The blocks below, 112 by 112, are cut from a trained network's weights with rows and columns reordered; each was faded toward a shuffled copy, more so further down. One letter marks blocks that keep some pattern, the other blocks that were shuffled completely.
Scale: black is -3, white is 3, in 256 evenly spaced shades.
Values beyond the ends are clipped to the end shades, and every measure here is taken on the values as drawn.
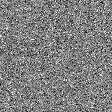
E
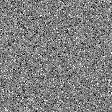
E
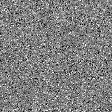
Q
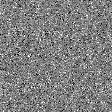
Q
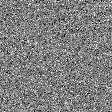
E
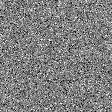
E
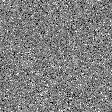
E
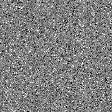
Q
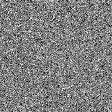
Q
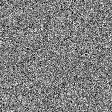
E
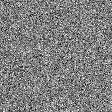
E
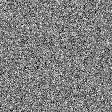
E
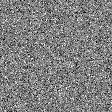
E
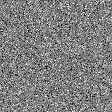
E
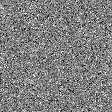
E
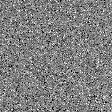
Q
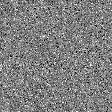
Q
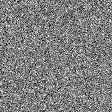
Q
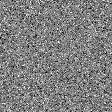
E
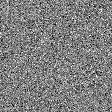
E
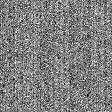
Q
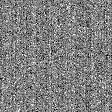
Q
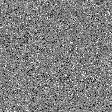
Q
